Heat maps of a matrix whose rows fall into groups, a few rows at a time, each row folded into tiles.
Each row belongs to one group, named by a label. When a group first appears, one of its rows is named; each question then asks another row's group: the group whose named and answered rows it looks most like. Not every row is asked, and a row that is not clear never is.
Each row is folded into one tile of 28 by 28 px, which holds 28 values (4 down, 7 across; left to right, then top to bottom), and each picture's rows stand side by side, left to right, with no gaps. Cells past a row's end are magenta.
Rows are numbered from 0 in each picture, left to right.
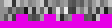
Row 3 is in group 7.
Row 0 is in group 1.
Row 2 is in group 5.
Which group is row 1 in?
7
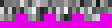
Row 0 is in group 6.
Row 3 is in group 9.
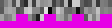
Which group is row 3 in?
9
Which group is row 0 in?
9
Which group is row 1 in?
7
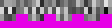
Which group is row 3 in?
6
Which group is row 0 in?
5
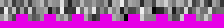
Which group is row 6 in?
7
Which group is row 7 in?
9
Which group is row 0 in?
1
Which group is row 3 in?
5
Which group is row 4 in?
1
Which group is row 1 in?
7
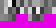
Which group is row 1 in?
5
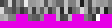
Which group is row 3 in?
7
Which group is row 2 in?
5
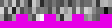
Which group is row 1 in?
9
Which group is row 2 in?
9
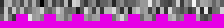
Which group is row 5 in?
1
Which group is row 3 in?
9
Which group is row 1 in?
9
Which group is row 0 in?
1
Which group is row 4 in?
9
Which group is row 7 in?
5
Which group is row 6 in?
6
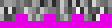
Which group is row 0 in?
5
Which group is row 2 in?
1
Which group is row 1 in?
9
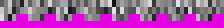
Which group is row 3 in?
6
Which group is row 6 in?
1
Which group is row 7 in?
1
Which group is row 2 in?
5
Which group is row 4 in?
5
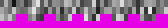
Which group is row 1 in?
1
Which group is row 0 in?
9
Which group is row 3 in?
5
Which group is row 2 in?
7
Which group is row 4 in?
1
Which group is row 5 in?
5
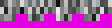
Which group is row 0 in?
6
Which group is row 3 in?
7
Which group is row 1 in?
7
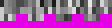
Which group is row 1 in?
9
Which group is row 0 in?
9
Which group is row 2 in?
7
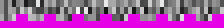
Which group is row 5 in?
6
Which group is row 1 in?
6
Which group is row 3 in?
6
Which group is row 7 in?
5
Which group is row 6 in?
5
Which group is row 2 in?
1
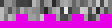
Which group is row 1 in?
9
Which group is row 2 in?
5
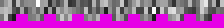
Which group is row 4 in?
1
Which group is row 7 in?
1
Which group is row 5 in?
1
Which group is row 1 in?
1
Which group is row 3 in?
6
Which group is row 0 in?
1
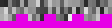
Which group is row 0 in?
9
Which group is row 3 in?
9
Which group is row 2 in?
7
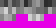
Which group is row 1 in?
9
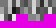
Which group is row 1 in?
1
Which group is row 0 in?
5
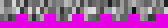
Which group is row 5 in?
5
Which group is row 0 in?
7
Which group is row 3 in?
5
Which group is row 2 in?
7
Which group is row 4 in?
6
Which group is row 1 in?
7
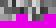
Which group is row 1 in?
5
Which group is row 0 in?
6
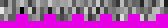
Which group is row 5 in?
9
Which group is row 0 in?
6
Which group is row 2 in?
7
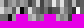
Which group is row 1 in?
6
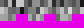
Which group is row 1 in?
9
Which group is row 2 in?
9
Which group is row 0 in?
6
